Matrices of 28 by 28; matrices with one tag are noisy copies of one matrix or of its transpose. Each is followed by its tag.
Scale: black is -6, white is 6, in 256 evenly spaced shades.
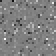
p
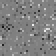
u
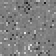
u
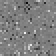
u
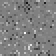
u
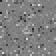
p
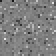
p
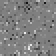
u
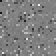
p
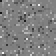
p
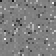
p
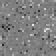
u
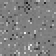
u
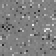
u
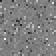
p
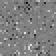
u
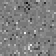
u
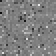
p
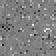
u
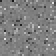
p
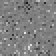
u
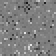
u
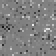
u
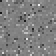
p
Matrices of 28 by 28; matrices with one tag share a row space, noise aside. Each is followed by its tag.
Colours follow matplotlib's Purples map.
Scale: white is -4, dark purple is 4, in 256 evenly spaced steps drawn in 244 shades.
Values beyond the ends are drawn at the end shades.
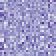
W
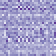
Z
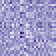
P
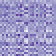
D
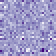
W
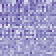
D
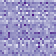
Z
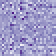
P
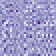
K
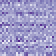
D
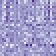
K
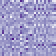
P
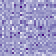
P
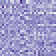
P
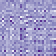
P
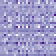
Z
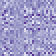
K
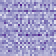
Z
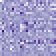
P
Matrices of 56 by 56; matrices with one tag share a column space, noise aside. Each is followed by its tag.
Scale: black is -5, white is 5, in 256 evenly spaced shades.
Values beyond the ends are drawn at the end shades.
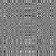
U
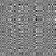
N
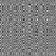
N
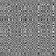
N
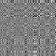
U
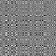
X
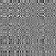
U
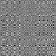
X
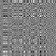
U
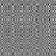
N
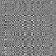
X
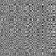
N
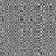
N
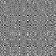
X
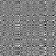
X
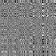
U
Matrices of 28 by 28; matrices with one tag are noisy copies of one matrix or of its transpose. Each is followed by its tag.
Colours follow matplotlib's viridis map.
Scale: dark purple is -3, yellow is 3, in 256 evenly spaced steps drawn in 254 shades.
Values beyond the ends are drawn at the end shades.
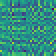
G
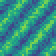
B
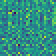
G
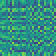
G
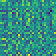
G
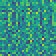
G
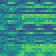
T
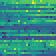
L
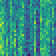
L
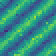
B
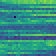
L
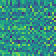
G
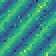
B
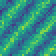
B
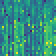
T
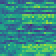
T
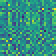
G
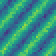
B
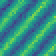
B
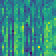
T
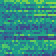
L
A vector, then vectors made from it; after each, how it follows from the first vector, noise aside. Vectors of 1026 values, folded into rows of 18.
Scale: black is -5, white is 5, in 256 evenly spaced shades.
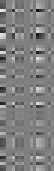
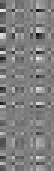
copied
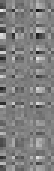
copied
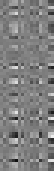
reversed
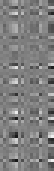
reversed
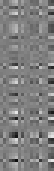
reversed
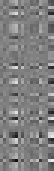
reversed
